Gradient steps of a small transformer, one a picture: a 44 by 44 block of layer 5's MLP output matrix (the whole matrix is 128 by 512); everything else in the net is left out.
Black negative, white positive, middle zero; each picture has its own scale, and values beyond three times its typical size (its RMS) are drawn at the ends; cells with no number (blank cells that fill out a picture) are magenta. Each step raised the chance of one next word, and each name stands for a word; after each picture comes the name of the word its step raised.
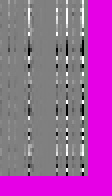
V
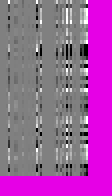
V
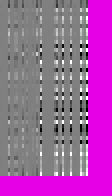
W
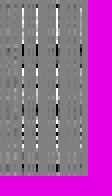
V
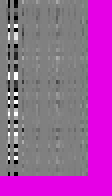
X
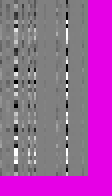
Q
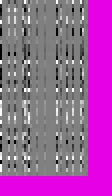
V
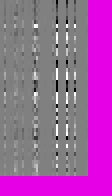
X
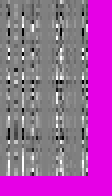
X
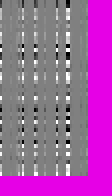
W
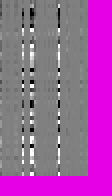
Q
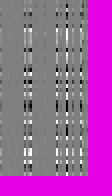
Q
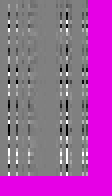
Q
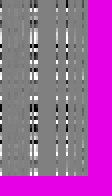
W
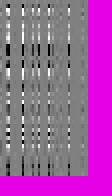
V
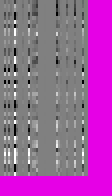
Q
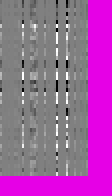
X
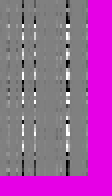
X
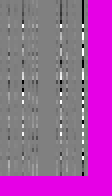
X
